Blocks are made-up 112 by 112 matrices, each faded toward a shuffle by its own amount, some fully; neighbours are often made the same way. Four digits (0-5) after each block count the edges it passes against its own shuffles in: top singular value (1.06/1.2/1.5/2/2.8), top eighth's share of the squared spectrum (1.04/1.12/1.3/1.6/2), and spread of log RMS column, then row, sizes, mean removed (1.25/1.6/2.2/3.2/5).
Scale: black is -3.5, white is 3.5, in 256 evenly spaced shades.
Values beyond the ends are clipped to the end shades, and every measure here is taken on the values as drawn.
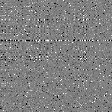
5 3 2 2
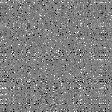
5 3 2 2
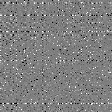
5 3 2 2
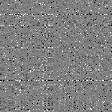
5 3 2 2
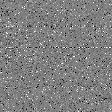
4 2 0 1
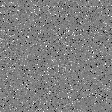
3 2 0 1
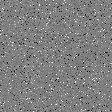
2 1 0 0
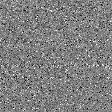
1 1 0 2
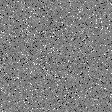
2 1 0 0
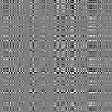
5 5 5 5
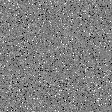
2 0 0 0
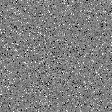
3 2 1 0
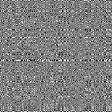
5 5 3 4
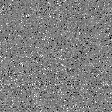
3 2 0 1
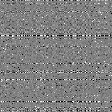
5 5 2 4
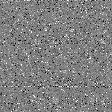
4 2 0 1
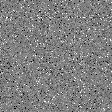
2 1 0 1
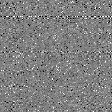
4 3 1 2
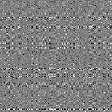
5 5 3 4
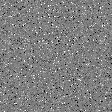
2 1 0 0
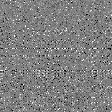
4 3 1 2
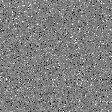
3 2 0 0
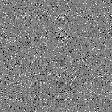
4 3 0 2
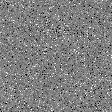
3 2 0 0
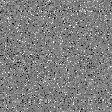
3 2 0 1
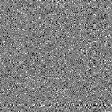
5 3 2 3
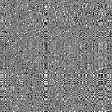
5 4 3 3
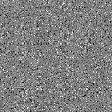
4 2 1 1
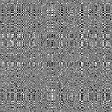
5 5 4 4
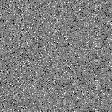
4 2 0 0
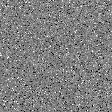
3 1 0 0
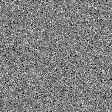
0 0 0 0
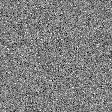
0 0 0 0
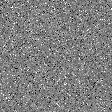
0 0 0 0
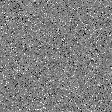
0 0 0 0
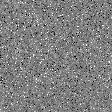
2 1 0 0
